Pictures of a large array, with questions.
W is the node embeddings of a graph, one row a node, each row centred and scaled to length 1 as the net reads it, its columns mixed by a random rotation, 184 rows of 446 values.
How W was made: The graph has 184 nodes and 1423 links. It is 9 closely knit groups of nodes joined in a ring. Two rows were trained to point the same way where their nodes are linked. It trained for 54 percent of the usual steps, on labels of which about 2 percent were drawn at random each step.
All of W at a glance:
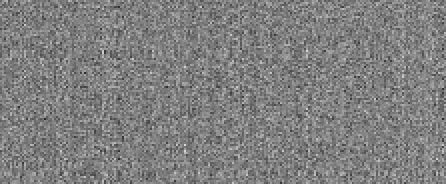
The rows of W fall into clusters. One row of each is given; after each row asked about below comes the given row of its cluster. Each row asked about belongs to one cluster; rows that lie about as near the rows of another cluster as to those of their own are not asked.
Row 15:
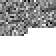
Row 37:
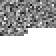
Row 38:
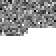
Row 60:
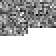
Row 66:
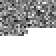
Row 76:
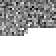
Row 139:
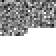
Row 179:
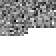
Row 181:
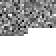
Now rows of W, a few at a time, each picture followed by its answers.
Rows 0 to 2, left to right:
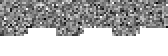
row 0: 37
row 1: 139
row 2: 60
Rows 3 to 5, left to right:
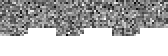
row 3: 179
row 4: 179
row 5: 38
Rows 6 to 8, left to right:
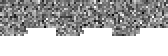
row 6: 66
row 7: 66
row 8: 181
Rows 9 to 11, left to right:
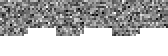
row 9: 15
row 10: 60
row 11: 37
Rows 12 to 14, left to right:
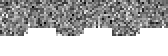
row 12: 76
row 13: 38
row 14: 76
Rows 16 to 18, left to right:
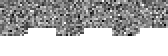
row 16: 179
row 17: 179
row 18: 139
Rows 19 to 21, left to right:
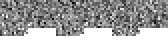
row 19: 76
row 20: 76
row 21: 66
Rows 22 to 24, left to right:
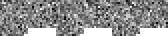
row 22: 38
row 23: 139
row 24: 76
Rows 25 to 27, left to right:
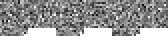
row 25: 181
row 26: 60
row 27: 37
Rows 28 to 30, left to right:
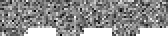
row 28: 38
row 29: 66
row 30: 15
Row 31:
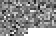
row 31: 179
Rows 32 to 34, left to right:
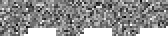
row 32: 37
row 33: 179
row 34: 15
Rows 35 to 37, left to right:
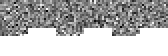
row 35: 37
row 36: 66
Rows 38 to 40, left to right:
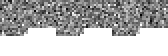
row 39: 37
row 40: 76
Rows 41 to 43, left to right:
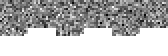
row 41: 66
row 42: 76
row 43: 15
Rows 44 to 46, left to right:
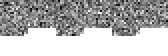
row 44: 76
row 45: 139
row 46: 38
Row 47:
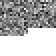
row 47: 60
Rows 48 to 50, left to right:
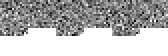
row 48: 76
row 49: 139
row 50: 181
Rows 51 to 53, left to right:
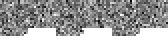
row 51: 181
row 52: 66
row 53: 181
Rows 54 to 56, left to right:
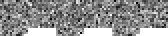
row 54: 139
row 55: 181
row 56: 139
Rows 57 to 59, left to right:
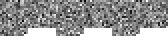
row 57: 181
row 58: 15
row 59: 15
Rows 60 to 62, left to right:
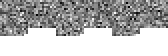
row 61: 76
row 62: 37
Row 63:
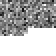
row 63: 60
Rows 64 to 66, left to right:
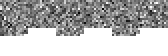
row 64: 37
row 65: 15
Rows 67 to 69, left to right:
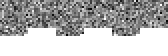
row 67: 66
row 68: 179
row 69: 38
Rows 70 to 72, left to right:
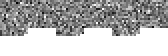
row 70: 76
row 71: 37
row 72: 60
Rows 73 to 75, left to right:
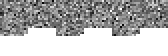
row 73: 60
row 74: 179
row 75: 37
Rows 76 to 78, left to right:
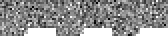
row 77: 76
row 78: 139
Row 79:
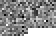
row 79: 179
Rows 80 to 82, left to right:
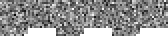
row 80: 60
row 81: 76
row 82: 181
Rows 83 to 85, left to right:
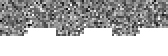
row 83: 66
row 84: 76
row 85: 66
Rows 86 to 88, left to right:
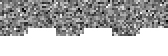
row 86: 60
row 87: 60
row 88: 38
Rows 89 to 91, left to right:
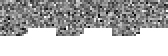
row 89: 139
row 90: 181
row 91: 179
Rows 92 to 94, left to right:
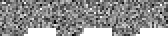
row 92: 38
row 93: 139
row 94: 38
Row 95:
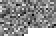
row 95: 15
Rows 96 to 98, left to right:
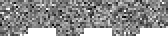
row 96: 37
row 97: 179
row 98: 15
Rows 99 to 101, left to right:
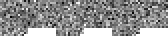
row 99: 15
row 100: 76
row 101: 179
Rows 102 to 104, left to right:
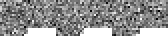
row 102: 15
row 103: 38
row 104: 37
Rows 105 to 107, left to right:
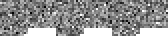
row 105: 181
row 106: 38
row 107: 179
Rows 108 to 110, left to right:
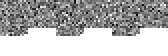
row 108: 179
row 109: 181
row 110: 37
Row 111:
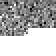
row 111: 76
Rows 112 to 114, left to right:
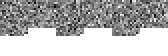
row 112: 179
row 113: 181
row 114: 181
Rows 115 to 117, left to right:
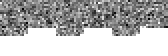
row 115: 60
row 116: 66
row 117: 60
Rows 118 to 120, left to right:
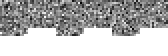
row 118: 139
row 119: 139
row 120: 38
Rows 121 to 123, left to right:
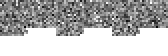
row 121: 66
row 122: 15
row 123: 66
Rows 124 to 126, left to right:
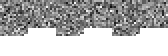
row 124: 15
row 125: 179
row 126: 181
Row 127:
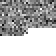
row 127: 38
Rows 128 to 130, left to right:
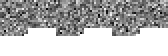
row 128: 15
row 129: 181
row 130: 37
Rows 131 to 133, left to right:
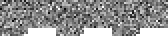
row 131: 38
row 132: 15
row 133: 179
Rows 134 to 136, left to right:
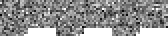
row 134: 181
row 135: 37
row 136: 60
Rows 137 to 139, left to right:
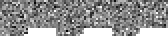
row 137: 179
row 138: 179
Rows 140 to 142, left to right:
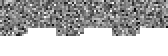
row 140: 139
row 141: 179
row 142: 60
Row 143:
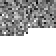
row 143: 76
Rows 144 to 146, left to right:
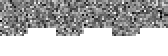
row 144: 66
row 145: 66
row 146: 37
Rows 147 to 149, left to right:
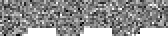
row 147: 139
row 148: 60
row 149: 37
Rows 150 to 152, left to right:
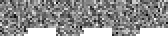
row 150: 66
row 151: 66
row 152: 181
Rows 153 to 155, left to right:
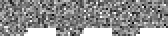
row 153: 66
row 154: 139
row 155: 37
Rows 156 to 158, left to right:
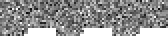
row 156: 76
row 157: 66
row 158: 15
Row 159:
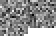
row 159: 15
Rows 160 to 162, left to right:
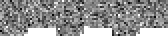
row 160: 66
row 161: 60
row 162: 76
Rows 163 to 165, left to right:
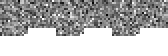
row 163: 181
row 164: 76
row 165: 181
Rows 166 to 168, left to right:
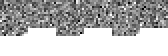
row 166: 139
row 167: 181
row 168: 76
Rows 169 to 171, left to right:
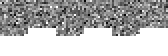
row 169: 60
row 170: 15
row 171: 179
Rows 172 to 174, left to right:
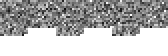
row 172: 15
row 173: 15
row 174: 15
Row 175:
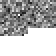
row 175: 15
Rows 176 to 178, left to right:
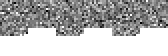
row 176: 37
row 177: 66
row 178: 15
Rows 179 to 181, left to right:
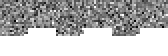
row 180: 66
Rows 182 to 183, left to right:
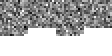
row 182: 181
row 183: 60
